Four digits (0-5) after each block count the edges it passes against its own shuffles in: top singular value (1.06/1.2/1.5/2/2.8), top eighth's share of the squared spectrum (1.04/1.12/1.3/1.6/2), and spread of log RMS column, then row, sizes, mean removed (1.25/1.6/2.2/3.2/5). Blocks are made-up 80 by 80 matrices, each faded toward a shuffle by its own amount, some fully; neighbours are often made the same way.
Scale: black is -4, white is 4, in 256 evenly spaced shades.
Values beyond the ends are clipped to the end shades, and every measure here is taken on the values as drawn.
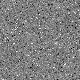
2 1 0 0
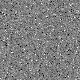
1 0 0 0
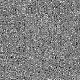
3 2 1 0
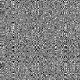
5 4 3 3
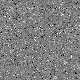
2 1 0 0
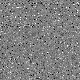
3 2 0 1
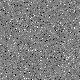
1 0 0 0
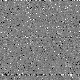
3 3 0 2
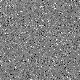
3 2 0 1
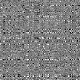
4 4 2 3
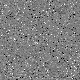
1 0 0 0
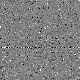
3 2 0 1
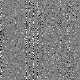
3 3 3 0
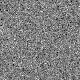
0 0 0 0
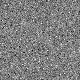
0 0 0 0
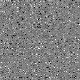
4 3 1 2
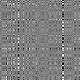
5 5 4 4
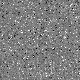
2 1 0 0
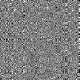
4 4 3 2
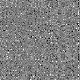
4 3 2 2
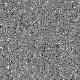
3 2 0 0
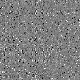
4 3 1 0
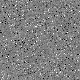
0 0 0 0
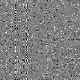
4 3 2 1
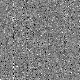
2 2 2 0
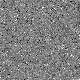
0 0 0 0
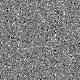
1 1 1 0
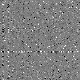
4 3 1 1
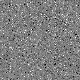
2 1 1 0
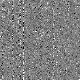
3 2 3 0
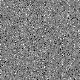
1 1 2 0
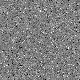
0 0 0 0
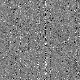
2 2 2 0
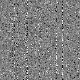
2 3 3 0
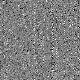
1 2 2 0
